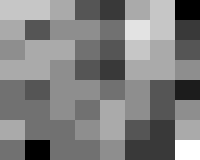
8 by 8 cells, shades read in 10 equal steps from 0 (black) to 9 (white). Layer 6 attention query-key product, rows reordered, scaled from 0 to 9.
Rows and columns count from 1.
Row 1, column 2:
7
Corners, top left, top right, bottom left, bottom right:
7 0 4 9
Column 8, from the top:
0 2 3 5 1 5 6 9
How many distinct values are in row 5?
4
